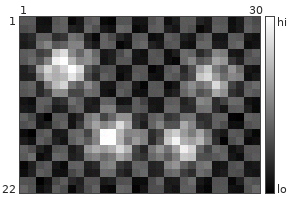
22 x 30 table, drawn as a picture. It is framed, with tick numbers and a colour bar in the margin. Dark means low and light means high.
No overall slope runs across the table. There are four bumps. No row or column stands out. On average the colour sits 30% of the way up the scale. The top middle is the ninth with the lowest average.
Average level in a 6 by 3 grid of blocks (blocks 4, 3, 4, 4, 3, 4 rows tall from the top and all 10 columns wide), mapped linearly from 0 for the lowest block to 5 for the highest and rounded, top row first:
1 0 0 | 5 0 2 | 3 0 3 | 1 3 1 | 1 5 3 | 0 1 1
